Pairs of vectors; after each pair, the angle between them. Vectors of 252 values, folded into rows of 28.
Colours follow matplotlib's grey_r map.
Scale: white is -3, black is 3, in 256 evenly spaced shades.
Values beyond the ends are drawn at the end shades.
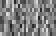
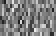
partly aligned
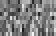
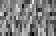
nearly opposite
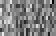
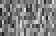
nearly opposite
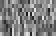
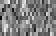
partly opposed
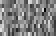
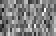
nearly opposite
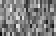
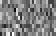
partly aligned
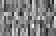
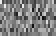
partly opposed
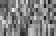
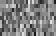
partly opposed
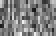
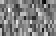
partly aligned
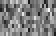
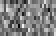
nearly opposite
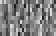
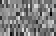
partly opposed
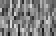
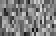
orthogonal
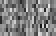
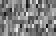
partly opposed
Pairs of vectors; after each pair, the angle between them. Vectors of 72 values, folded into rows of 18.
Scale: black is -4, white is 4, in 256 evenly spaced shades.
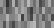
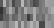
orthogonal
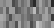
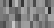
orthogonal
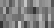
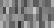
nearly opposite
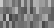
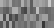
nearly parallel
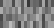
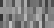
nearly parallel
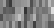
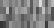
orthogonal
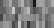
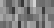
nearly opposite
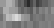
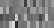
orthogonal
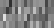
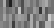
partly aligned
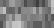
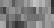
nearly opposite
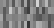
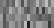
nearly parallel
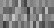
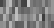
partly aligned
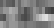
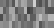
partly aligned
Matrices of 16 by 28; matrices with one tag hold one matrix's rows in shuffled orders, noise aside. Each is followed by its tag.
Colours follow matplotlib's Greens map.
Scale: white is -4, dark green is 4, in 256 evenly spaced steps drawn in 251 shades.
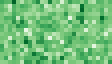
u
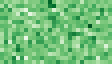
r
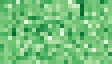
u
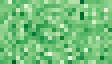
u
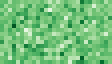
u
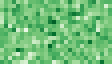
r
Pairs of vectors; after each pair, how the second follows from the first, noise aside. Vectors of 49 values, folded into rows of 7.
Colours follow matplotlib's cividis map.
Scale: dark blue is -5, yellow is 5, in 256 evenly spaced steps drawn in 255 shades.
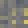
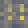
wrapped around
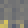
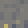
partly zeroed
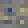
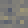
shrunk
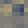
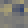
copied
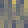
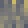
copied
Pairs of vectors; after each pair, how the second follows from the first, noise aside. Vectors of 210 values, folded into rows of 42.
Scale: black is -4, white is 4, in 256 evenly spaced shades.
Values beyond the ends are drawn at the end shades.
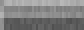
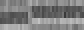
wrapped around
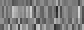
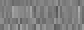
shrunk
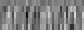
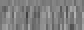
shrunk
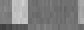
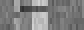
wrapped around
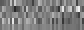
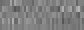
shrunk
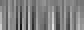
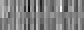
wrapped around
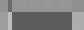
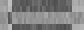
wrapped around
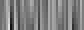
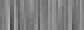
shrunk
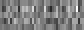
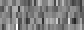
wrapped around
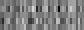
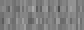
shrunk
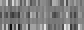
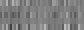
shrunk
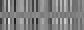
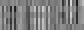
wrapped around
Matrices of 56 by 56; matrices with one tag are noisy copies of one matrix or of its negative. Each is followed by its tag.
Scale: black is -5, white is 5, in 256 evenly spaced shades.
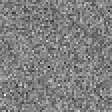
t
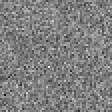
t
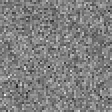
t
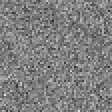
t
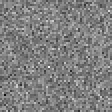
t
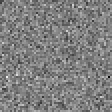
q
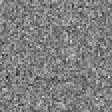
q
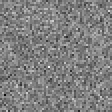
t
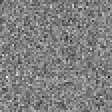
q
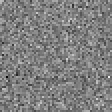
q
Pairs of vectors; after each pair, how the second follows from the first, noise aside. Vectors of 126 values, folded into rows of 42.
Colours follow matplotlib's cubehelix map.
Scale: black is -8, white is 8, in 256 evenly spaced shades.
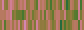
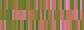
negated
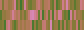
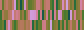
scaled up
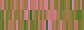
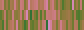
copied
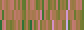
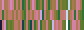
scaled up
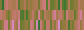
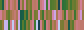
scaled up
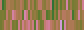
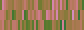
negated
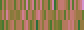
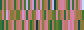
scaled up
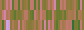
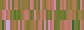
copied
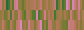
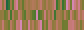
copied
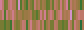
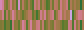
copied
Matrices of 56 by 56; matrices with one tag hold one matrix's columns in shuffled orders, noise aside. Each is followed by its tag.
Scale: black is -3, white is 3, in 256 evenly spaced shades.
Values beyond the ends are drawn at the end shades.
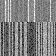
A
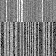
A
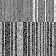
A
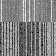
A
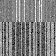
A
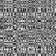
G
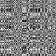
G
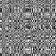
G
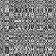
G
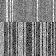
A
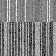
A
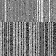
A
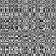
G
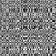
G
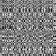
G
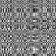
G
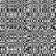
G
